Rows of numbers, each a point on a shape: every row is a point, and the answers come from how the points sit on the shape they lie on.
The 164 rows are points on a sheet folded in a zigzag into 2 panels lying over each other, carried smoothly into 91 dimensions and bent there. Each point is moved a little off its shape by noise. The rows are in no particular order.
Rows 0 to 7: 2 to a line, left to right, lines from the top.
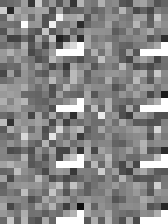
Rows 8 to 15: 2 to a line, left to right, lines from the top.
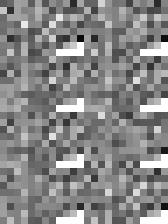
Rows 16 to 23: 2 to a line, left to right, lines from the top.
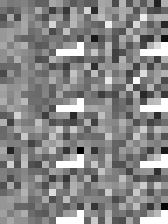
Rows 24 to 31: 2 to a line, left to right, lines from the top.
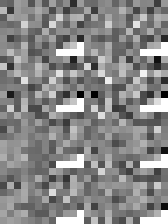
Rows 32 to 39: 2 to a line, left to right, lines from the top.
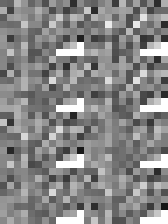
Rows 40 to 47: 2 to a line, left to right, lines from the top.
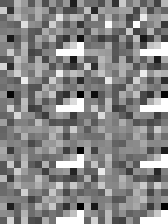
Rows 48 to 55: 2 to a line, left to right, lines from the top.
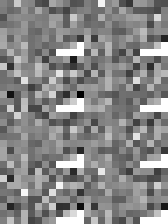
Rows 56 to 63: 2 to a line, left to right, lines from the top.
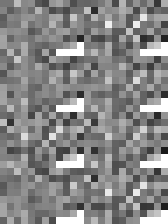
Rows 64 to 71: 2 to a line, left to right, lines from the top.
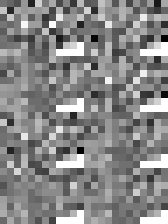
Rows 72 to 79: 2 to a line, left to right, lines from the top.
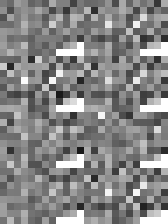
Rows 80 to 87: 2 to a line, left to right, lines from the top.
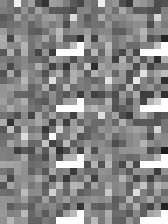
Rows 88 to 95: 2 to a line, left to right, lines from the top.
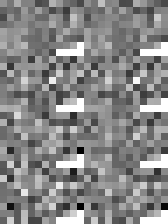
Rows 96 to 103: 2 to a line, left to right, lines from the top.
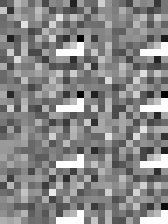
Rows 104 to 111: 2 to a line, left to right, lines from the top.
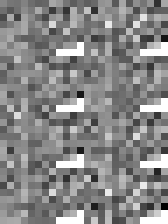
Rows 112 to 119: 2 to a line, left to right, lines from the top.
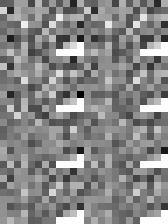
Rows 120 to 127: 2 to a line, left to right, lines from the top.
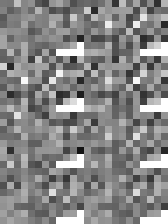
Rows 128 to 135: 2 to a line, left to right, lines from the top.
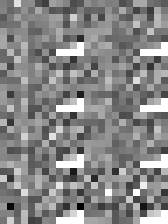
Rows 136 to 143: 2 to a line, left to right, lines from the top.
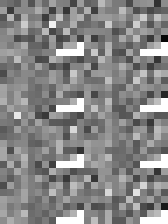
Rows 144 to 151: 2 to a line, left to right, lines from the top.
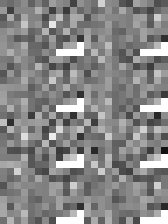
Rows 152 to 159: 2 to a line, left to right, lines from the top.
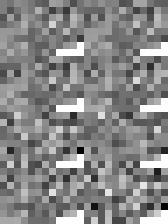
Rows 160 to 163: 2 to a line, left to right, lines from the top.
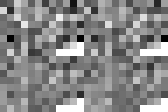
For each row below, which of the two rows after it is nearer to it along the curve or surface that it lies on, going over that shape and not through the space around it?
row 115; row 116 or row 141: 141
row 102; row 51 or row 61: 51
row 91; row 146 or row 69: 146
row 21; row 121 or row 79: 121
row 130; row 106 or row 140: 140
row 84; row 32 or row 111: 111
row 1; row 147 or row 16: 16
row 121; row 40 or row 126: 40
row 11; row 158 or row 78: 158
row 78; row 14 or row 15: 15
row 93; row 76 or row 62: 76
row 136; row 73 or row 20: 73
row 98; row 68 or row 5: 68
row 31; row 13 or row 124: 13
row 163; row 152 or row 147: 147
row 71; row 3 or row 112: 112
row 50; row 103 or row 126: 103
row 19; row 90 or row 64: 64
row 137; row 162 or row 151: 151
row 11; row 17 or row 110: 110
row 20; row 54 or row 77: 54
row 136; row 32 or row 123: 123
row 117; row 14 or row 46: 46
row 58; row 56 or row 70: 70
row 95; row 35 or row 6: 6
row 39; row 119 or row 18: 18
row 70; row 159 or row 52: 52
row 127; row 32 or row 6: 6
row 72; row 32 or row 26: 32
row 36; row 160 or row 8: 160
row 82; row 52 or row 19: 19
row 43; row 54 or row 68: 54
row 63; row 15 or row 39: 15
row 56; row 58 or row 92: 92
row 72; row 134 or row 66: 66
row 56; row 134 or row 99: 99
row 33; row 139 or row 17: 17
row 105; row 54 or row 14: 54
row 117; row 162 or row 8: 8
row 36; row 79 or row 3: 79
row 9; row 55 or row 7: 55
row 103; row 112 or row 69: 112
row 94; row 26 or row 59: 26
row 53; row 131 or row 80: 131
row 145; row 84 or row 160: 160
